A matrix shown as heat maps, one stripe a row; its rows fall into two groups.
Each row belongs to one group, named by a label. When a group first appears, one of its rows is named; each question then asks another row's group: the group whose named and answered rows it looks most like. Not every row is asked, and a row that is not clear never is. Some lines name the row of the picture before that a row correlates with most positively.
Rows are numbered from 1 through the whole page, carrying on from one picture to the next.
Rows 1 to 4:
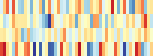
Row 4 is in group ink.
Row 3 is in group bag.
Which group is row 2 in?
bag
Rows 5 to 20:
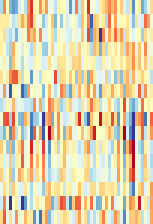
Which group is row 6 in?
bag
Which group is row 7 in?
bag
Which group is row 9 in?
bag
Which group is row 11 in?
bag
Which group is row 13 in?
ink
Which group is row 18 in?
ink
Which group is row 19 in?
bag
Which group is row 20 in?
ink
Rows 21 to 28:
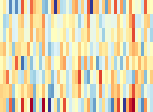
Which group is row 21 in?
bag
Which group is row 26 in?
ink
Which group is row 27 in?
ink
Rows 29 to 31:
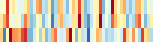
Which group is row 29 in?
ink
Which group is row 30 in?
ink
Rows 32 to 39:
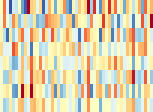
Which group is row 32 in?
bag
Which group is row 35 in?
bag
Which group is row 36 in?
bag
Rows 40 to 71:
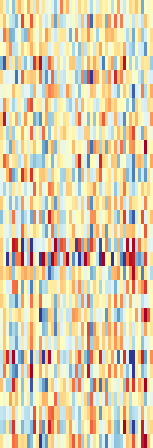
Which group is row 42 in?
bag
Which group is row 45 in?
bag
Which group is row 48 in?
ink
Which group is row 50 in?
bag
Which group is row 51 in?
ink
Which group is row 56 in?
bag
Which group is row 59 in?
ink
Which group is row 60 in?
bag
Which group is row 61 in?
bag
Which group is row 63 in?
bag
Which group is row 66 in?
bag
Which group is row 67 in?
bag
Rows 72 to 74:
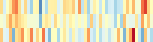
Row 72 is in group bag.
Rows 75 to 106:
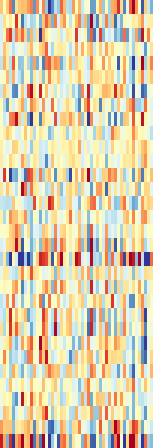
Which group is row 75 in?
ink
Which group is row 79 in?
ink
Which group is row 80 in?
ink
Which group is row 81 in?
bag
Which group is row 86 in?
bag
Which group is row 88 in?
bag
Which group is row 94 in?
bag
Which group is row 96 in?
ink
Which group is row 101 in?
ink
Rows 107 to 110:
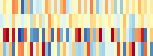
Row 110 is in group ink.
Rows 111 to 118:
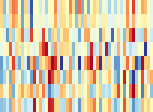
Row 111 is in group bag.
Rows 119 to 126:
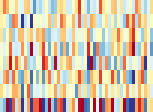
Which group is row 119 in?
ink
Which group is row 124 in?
ink
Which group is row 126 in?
ink
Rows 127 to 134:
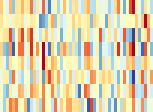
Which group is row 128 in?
bag
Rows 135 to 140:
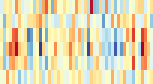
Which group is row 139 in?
bag
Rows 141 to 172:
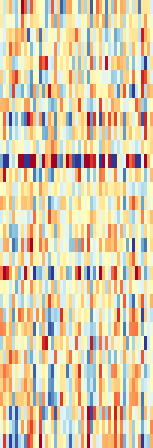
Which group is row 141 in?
bag
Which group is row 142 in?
bag
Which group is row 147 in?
ink
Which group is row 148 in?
ink
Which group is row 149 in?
bag
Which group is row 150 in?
bag
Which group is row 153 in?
ink
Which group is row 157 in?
bag
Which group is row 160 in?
ink
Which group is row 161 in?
bag
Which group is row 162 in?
ink
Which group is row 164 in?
ink
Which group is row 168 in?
ink
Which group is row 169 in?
ink
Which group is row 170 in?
bag
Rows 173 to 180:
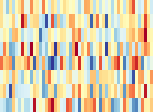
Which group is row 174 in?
bag
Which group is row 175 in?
bag
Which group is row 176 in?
bag
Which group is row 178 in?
ink
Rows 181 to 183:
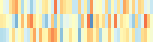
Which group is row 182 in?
bag
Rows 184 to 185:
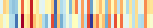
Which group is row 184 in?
bag
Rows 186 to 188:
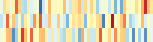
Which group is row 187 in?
ink
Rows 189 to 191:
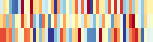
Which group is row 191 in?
ink
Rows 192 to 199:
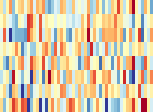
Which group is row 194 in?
bag
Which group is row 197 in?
ink
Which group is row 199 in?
bag
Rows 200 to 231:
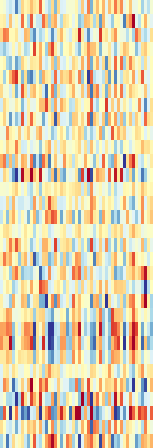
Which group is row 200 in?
bag
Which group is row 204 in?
bag
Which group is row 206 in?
bag
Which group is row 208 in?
bag
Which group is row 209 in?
ink
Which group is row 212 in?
bag
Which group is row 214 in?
ink
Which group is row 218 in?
ink
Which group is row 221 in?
bag
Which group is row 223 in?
ink
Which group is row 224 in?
ink
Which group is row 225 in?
ink
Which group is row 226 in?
ink
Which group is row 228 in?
bag
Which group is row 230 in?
bag
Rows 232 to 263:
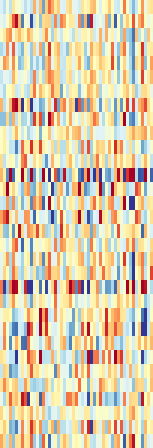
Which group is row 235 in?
ink
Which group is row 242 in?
bag
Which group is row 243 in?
bag
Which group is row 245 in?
ink
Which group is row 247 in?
ink
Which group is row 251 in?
ink
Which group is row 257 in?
bag
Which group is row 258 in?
bag
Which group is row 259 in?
ink
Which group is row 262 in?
bag
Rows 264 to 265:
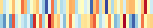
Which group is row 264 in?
bag
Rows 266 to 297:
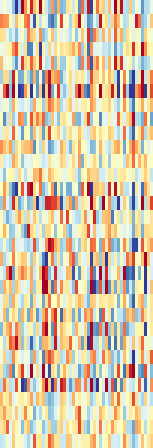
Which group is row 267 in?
ink
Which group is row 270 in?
bag
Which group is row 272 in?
ink
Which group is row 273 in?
ink
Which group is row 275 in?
ink
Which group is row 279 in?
bag
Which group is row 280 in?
ink
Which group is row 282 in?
bag
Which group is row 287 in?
ink
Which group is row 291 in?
ink
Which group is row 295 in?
ink
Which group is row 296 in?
ink
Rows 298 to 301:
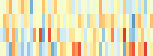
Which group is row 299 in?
ink
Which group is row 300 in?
ink
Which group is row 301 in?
bag
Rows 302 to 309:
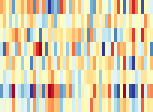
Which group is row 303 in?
bag
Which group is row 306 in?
ink
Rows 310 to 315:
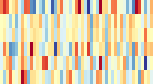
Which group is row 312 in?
bag
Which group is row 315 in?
bag
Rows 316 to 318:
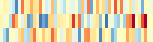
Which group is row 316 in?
bag
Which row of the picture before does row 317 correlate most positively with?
312
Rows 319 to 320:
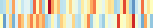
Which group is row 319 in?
ink
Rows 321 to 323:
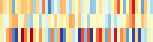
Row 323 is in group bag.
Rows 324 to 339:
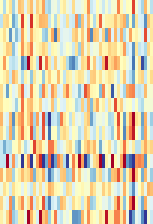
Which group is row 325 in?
bag
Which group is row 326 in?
bag
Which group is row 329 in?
ink
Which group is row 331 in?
bag
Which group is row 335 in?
ink
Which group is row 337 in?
ink
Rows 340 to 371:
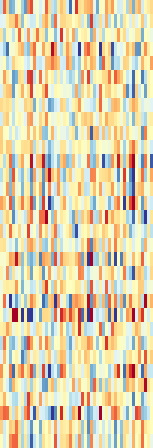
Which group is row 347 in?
ink
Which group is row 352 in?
ink
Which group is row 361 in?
bag
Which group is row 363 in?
ink
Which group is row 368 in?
bag
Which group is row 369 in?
ink
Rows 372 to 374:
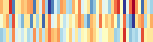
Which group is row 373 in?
ink
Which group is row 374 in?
ink
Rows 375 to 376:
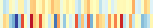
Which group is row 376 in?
bag
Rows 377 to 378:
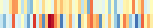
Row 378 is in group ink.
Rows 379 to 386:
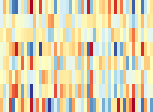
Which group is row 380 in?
ink
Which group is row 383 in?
bag
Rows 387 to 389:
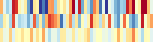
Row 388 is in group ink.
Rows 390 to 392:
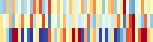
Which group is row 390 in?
ink
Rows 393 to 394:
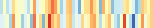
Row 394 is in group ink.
